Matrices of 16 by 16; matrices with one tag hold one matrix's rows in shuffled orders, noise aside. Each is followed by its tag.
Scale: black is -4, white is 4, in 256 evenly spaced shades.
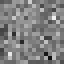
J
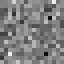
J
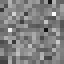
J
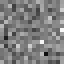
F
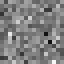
J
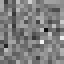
F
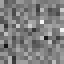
F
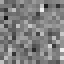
F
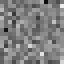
F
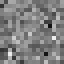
J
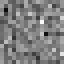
F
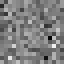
J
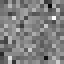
J
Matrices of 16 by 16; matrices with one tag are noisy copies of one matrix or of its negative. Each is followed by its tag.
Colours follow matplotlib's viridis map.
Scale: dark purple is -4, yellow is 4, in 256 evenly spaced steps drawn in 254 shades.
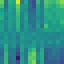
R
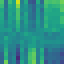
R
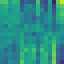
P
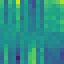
R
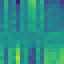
R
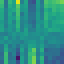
R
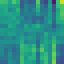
P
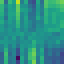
R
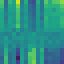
R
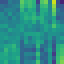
P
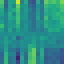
R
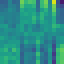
P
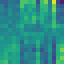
P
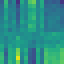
R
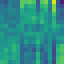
P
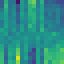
R
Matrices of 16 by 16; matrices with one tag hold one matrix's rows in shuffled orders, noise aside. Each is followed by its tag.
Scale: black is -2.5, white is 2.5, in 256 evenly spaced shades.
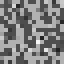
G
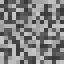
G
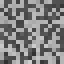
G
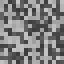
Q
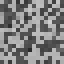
G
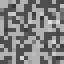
G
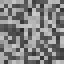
Q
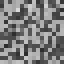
Q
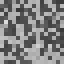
G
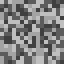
G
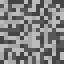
Q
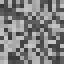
Q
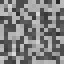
G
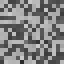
Q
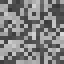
Q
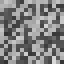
G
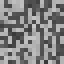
Q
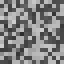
G
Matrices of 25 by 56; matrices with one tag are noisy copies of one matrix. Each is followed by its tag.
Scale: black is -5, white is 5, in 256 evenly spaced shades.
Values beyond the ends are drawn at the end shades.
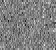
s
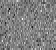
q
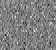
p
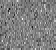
q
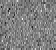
q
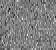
q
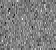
q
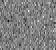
s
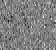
s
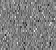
p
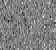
s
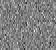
p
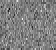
q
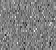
p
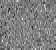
q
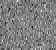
q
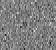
p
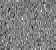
q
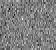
q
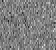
s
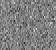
p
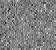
q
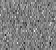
p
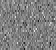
p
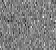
s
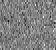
s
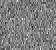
q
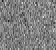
s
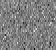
p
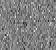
p
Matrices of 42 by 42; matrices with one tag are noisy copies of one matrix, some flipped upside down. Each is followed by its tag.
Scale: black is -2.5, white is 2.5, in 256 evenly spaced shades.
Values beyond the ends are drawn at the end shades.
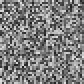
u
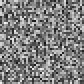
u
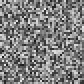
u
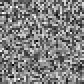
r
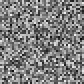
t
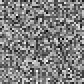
t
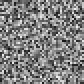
r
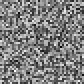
t
